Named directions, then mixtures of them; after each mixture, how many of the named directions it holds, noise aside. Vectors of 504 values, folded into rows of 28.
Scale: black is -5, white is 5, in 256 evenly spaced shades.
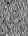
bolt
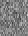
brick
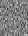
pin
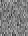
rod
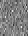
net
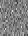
two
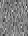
two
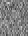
three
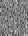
two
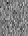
three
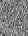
two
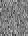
two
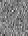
two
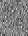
two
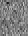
two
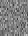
one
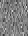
two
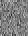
one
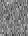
three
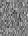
two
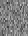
three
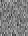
one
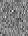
three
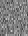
two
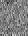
two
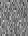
two
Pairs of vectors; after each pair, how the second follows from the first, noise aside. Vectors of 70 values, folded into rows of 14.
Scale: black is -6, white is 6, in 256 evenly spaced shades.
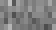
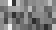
scaled up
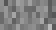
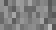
copied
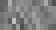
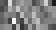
scaled up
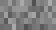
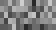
scaled up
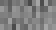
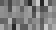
scaled up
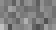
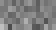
copied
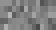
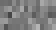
negated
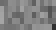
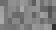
copied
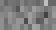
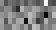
scaled up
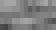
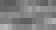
negated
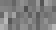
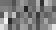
scaled up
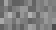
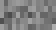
negated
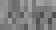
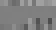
partly zeroed
